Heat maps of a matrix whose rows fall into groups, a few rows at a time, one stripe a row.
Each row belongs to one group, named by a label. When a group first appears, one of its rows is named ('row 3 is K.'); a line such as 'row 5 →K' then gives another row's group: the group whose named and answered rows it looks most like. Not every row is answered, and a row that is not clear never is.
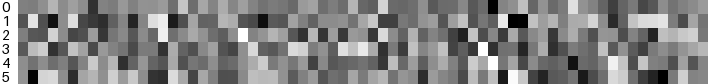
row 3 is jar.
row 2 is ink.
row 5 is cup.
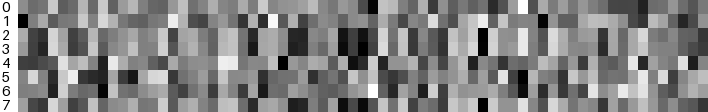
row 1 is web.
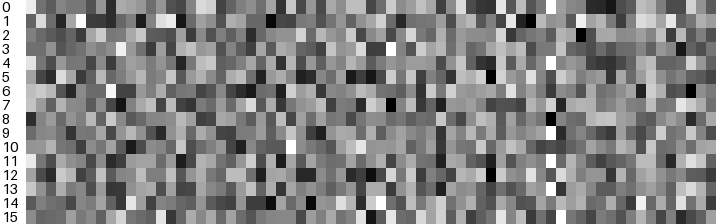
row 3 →web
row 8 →web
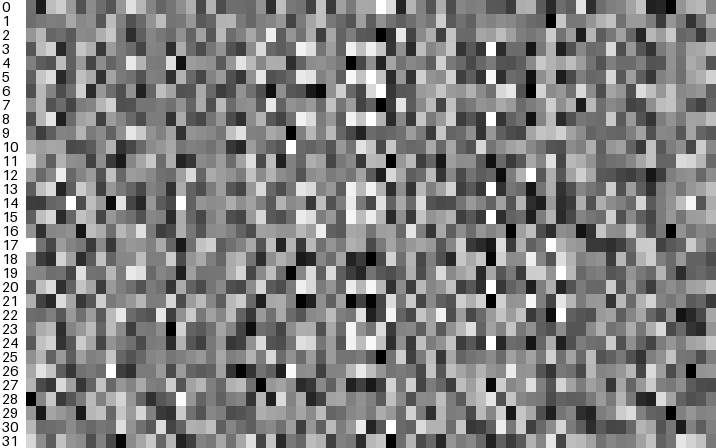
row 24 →jar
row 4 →ink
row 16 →cup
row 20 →jar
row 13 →jar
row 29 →cup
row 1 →web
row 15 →jar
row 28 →web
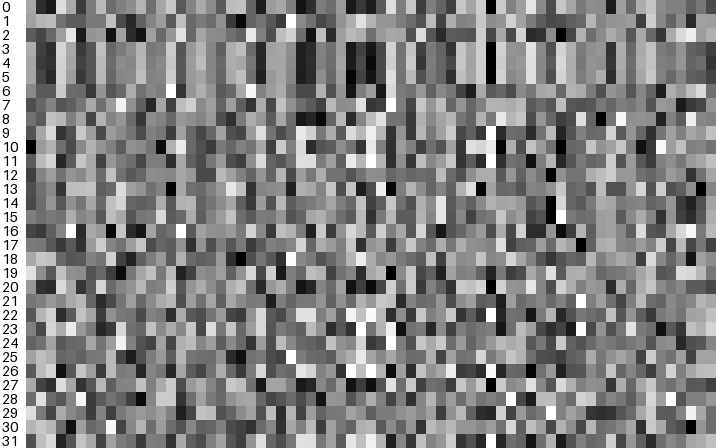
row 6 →ink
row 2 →ink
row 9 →jar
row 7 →web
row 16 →ink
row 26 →jar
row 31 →jar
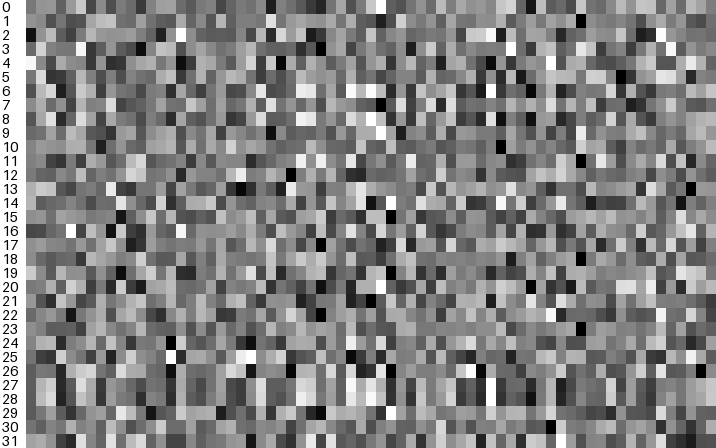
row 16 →ink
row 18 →cup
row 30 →web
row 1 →cup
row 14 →web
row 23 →cup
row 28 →jar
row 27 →jar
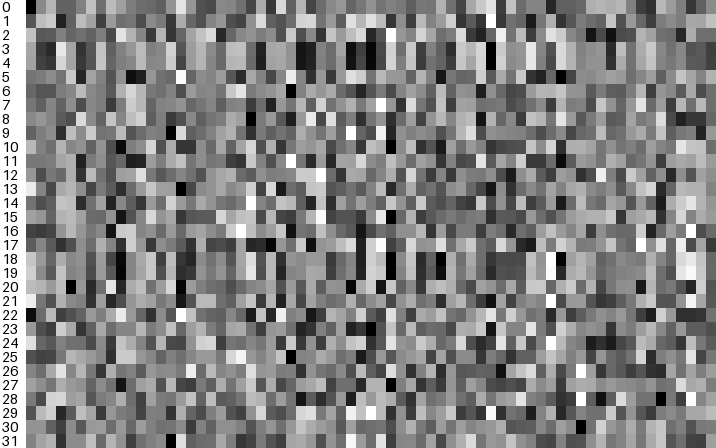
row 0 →web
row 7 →cup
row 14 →ink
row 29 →jar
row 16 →ink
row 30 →cup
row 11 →ink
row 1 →jar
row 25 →ink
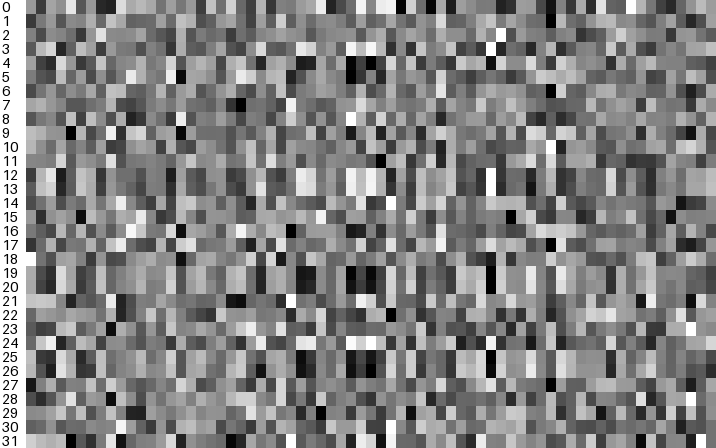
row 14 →web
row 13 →jar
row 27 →web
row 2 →cup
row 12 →jar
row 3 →jar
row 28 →ink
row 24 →jar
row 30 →web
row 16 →ink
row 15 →cup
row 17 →web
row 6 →web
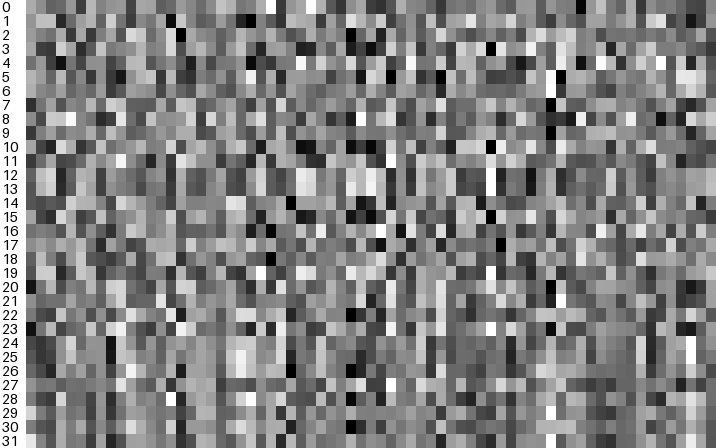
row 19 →jar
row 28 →ink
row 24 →ink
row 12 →jar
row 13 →jar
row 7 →web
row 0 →cup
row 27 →web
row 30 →ink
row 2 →ink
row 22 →ink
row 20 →web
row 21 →web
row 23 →web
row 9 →web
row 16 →cup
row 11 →web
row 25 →ink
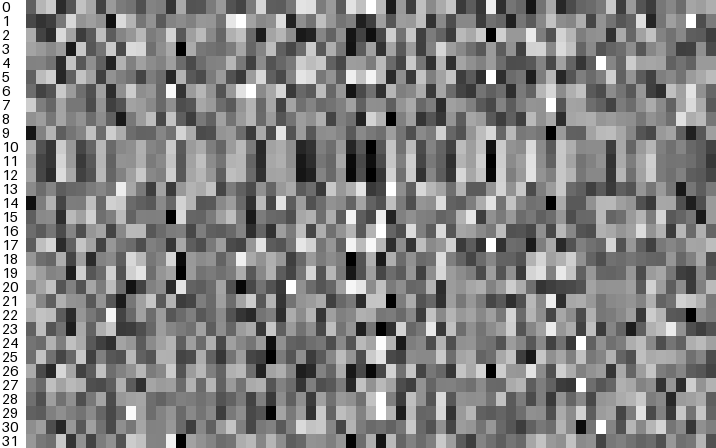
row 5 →jar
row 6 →ink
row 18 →ink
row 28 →cup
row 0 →jar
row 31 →ink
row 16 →cup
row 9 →web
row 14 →web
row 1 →ink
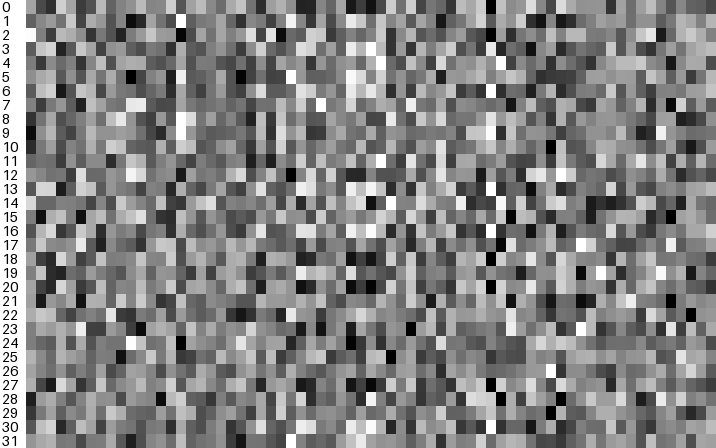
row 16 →jar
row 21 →cup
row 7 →cup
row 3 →jar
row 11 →cup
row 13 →jar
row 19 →cup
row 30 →jar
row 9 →web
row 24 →ink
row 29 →web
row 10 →web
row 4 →cup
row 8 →web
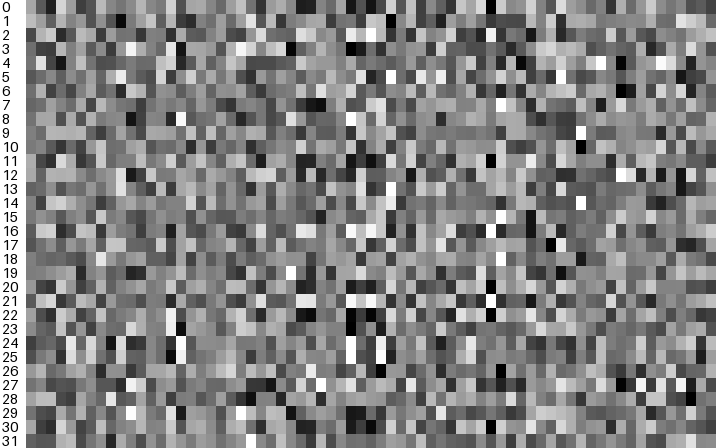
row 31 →ink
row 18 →cup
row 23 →ink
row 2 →jar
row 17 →web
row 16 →jar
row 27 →cup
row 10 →cup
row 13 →web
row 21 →jar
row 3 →ink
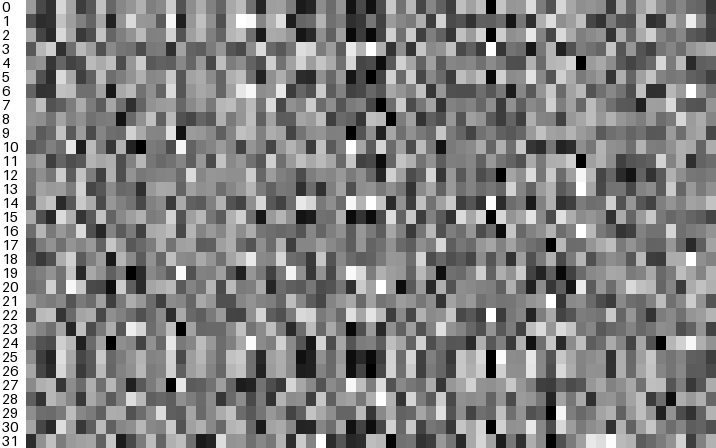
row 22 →jar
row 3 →jar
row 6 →ink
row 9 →ink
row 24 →ink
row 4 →cup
